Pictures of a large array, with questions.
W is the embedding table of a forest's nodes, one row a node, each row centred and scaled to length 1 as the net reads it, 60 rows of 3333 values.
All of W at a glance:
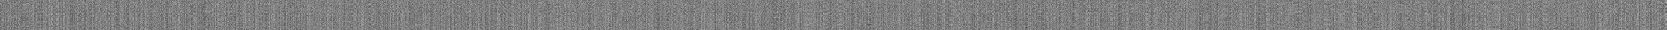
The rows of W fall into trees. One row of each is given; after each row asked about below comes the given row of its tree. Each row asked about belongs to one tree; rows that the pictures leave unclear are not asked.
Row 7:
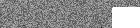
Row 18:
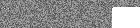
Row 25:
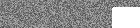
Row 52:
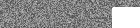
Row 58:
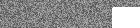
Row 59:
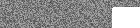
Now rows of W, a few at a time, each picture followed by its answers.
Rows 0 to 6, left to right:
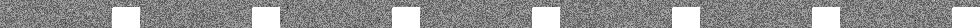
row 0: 59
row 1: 58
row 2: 52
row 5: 58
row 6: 52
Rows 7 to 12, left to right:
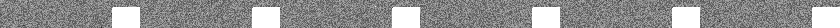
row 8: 18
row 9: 18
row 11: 25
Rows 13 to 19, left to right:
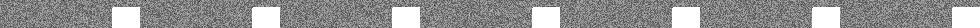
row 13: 58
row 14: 25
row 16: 59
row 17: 18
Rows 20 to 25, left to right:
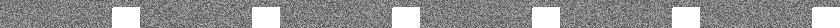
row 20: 59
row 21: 58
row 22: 59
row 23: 59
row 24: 18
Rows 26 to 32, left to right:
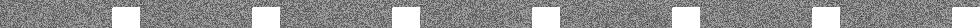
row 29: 58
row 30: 7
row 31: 59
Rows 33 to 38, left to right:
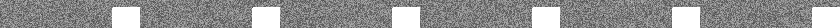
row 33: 7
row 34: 25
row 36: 58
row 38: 58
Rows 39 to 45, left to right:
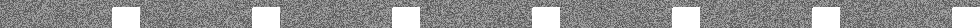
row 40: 58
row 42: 52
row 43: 59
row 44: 18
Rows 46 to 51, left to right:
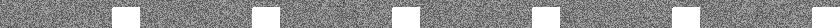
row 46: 58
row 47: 59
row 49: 58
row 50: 59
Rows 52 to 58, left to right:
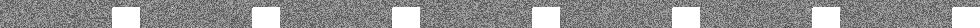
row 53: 7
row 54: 58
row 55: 58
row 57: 59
